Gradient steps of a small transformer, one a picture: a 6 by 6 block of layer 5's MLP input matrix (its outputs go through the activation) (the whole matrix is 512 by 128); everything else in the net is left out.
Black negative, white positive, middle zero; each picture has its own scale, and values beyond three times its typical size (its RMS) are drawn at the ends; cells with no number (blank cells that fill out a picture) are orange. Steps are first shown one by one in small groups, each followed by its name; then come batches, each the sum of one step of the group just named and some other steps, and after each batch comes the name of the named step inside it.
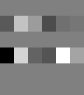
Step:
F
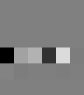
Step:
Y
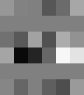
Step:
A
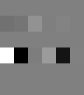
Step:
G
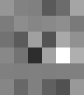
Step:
A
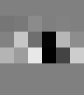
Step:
G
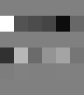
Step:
Y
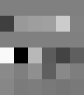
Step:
Y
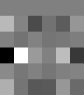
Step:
Y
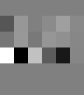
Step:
G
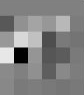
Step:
F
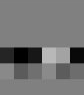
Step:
Y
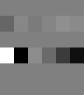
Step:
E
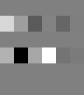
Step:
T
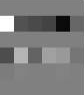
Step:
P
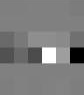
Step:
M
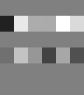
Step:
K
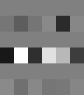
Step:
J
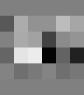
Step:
K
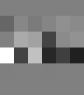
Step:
E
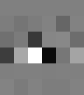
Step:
J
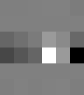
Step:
M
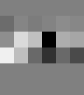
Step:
E
